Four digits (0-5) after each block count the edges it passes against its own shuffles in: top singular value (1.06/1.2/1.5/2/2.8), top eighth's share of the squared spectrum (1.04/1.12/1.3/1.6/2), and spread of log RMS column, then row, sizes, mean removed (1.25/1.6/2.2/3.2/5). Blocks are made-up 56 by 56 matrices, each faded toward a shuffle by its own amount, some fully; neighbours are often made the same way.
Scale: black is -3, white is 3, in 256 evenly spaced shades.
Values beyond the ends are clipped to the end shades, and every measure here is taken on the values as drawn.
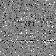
3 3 1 2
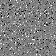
2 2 0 1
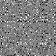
4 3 1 2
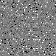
3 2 0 1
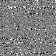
1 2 0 3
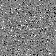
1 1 0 1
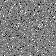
0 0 0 0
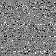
1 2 0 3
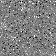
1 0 0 0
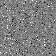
0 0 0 0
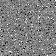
0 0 0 0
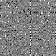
4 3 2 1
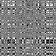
5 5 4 4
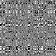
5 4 3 3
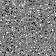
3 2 0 1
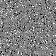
2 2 0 0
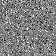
1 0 0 0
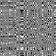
5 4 3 3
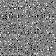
3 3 1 1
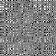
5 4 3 3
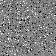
1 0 0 0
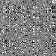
4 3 2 2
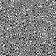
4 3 1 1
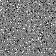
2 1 0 0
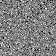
0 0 0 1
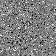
0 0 0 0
